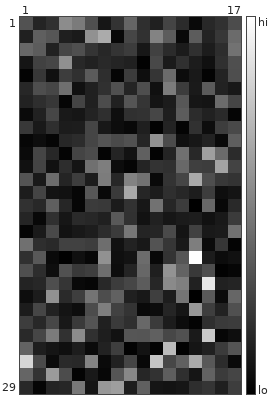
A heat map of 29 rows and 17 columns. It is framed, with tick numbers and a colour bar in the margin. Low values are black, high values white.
Overall the values sit about 20% of the way up the scale. The values are skewed, with a long tail toward high values. No regular stripes run through it. No seam splits the table. The grain is fine, like static.
